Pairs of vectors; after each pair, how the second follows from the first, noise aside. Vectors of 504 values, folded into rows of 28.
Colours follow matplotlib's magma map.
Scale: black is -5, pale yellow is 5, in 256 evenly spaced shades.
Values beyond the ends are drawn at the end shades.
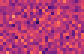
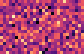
scaled up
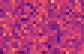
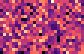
scaled up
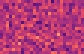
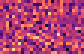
scaled up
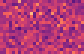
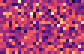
scaled up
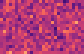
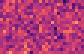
copied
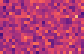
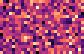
scaled up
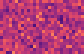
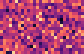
scaled up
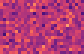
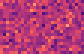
copied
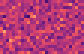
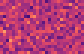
copied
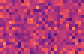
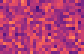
sign-scrambled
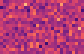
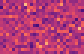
sign-scrambled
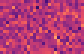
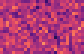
sign-scrambled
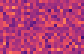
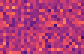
copied
